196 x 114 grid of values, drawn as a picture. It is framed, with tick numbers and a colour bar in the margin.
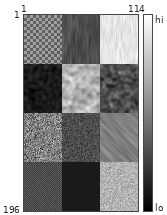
The table splits into 4 rows of 3 panels. Panel 1,1: middling, checkered, strong in contrast. Panel 1,2: low, streaked downward, faint in contrast. Panel 1,3: very high, streaked downward, faint in contrast. Panel 2,1: very low, blotchy, faint in contrast. Panel 2,2: high, blotchy. Panel 2,3: low, blotchy. Panel 3,1: middling, fine-grained, strong in contrast. Panel 3,2: low, fine-grained. Panel 3,3: middling, slanting down to the right, faint in contrast. Panel 4,1: low, checkered. Panel 4,2: very low, flat. Panel 4,3: high, fine-grained.
